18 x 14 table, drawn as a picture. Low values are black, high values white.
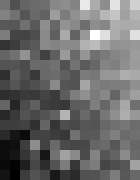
Ninth with the lowest average: bottom left. Mirror symmetry: none. Slope: up to the top right. Stripes: none. Ninth with the highest average: top right.
